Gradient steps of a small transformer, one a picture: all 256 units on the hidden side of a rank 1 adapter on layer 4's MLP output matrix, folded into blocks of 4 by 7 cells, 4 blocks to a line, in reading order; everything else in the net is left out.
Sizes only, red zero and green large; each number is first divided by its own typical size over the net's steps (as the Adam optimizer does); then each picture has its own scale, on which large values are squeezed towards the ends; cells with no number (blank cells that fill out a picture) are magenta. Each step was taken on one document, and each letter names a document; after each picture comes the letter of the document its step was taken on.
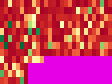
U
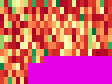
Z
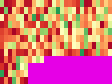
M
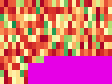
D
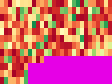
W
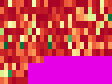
U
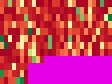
U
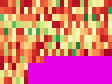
D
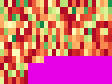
D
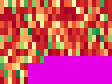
Z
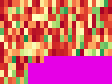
W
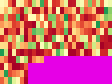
M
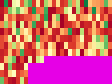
W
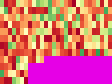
M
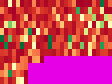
U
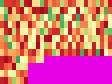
M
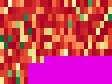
U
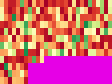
D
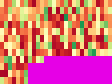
W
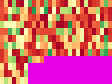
W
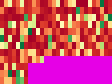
U
